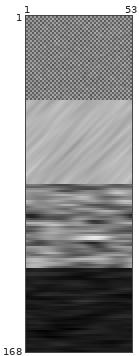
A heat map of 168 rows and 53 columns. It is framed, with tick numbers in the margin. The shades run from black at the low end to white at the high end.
The table splits into 4 rows of 1 panel. Panel 1,1: middling, checkered, strong in contrast. Panel 2,1: high, slanting up to the right, faint in contrast. Panel 3,1: middling, streaked across, strong in contrast. Panel 4,1: very low, streaked across, faint in contrast.
